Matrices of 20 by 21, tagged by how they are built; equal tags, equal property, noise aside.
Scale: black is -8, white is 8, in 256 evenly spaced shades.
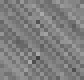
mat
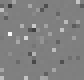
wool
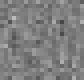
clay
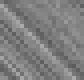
mat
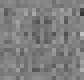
clay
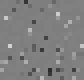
wool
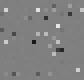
wool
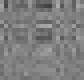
clay
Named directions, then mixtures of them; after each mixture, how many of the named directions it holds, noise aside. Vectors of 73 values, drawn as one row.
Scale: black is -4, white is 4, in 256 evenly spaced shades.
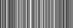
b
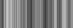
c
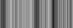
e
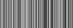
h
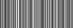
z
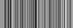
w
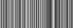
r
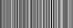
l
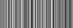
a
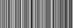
one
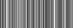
two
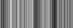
one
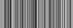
one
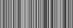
one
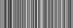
three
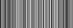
three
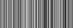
one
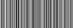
one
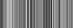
three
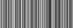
three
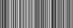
two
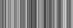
two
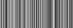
one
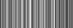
three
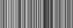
three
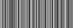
three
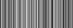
three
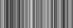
two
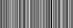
two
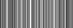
one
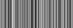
two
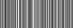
one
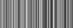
two
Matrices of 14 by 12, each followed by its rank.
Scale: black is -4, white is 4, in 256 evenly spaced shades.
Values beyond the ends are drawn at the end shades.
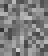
full rank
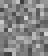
full rank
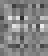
two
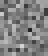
full rank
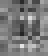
two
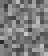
full rank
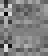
two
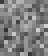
full rank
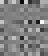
two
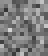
full rank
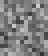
full rank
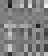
two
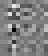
two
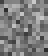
full rank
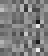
two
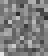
full rank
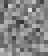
full rank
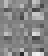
two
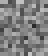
full rank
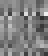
two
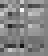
two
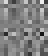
two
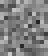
full rank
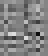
two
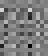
two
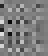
two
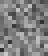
full rank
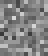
full rank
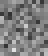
full rank
